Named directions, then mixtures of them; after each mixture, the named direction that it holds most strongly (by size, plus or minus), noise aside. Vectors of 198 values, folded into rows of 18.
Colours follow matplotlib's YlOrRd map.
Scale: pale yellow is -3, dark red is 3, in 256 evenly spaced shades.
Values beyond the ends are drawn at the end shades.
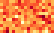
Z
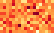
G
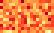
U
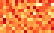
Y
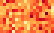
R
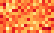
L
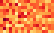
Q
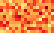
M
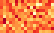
Y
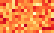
L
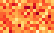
G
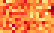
R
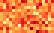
G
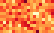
G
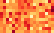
R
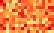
L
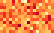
G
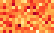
G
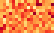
Y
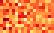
Q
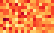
Q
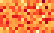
M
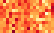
R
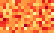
L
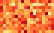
Y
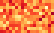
M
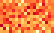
G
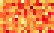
Z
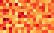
Q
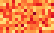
L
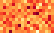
G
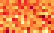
Z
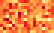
Q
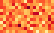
G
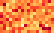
L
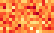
G
